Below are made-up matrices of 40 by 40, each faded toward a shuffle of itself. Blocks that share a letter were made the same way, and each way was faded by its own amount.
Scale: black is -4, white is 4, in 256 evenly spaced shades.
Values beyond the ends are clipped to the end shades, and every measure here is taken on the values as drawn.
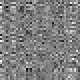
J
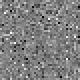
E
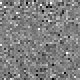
E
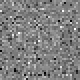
E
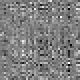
J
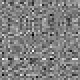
J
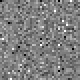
E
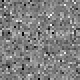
E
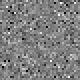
E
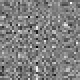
J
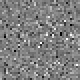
E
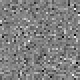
E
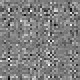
J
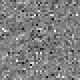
E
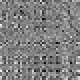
J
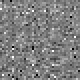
E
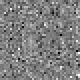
E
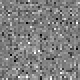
E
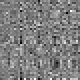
J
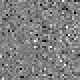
E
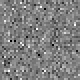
E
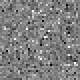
E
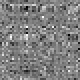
J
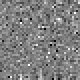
E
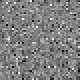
E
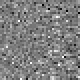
E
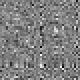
J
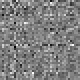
J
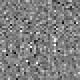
E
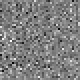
E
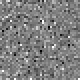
E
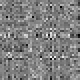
J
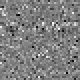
E
